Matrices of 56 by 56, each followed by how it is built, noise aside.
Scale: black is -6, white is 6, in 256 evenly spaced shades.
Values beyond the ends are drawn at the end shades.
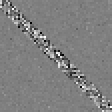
banded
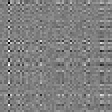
low rank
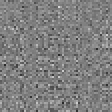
low rank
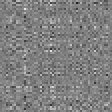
low rank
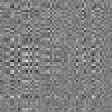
low rank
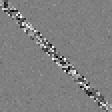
banded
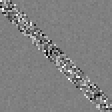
banded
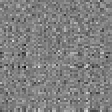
low rank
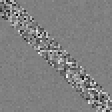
banded
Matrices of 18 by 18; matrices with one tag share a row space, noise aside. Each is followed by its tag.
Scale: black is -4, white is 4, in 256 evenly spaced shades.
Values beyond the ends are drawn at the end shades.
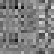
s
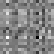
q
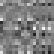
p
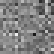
s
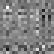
q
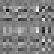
q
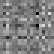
q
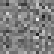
q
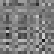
q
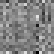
q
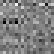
s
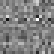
q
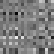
s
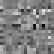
p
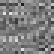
s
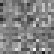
p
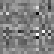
q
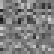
p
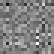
q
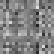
q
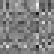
q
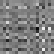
q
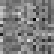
p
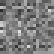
p
